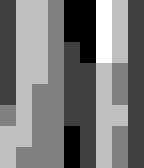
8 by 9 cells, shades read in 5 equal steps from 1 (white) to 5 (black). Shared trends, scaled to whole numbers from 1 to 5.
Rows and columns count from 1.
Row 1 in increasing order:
1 2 2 2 3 4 4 5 5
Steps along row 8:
up same same up down down up up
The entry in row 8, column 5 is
5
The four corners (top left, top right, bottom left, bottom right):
4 4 2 4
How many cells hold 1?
3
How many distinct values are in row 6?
3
